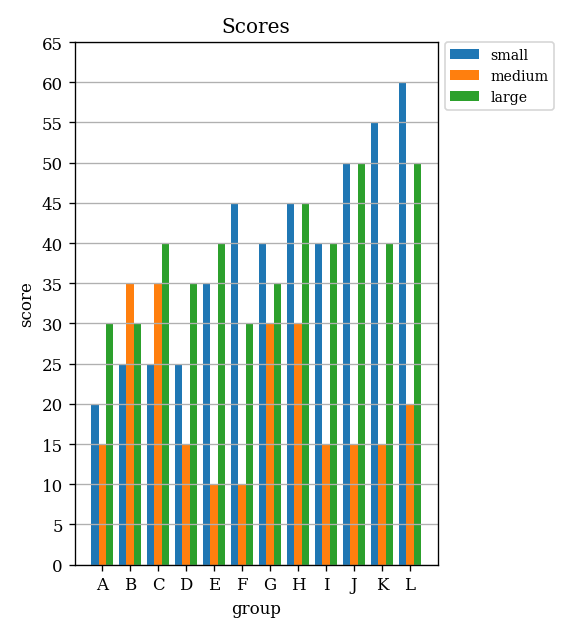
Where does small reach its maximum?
L
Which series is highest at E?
large
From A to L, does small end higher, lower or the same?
higher
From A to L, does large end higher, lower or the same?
higher
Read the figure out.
Title: Scores
x-axis: group, ticks A B C D E F G H I J K L
y-axis: score, ticks 0 5 10 15 20 25 30 35 40 45 50 55 60 65
Legend: small, medium, large
Values:
small: 20 25 25 25 35 45 40 45 40 50 55 60
medium: 15 35 35 15 10 10 30 30 15 15 15 20
large: 30 30 40 35 40 30 35 45 40 50 40 50
